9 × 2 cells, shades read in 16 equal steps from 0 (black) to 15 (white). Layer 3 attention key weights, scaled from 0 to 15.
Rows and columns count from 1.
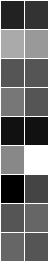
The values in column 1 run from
0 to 10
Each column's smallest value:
0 1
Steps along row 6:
up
